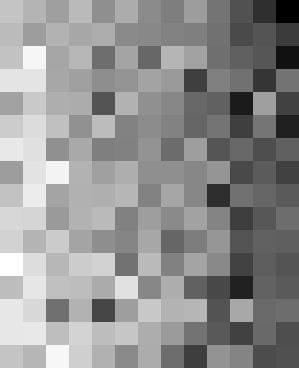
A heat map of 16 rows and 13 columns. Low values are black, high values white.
The top right is the ninth with the lowest average. The bottom left is the ninth with the highest average. No single row or column stands out from its neighbours. No regular stripes run through it. Fine speckle covers the field. Values rise toward the left.
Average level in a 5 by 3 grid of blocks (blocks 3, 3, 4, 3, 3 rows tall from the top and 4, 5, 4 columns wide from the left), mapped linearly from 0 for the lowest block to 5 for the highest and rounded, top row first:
4 3 0 / 4 2 1 / 5 3 1 / 5 3 1 / 5 3 1
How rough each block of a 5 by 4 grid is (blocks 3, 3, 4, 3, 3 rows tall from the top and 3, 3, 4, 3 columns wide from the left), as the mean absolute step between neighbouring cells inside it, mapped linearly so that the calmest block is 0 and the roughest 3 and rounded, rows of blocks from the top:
1 1 0 1 / 1 2 0 3 / 1 0 1 0 / 1 1 1 0 / 1 2 1 1
